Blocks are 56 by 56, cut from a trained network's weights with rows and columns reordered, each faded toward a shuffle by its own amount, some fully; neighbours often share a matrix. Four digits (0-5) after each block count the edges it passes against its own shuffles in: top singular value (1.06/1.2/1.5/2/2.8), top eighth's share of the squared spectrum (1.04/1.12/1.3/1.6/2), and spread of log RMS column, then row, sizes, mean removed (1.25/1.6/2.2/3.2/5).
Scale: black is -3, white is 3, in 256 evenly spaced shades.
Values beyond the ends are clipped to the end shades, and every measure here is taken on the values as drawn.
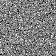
1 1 0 0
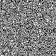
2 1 0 0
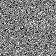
0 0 0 0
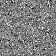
0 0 0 0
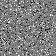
0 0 0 0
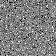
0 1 0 0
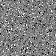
0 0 0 0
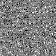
2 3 0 2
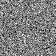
0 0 0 0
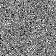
0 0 0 0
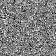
1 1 0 0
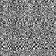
4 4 0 3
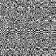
4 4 1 3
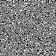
2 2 0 1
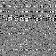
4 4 0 3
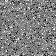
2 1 0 0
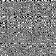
3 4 0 3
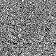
2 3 1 1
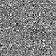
3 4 2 1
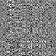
3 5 2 2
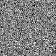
3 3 1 1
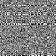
4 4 0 3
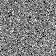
1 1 0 0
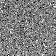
1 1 0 0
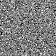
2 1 0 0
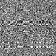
4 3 0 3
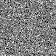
1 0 0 0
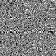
3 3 1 2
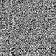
3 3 0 1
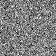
1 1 0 0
